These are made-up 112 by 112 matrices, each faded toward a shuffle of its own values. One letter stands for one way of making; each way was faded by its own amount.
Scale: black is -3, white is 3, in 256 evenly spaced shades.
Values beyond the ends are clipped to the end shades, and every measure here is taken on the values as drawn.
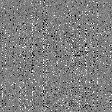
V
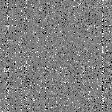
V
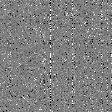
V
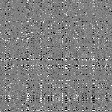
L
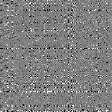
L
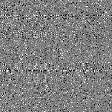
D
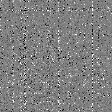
V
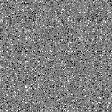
D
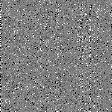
V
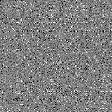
D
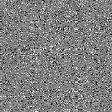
D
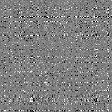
L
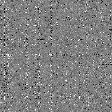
V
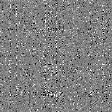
V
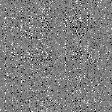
V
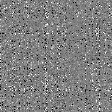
V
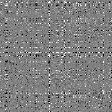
L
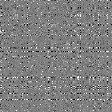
L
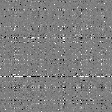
L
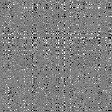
L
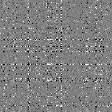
L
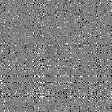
L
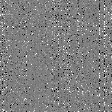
V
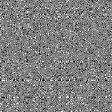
D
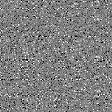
D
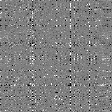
L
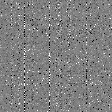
V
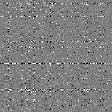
L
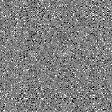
D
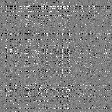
L
